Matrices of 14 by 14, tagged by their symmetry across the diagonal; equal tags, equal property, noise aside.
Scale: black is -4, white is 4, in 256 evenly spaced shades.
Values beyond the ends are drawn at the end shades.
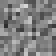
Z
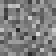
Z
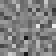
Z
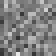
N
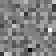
Z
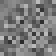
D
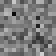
N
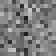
N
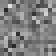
Z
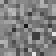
D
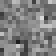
Z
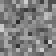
N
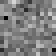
N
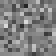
Z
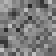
D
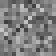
Z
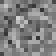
D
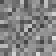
D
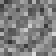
D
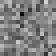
N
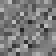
D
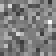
N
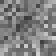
D
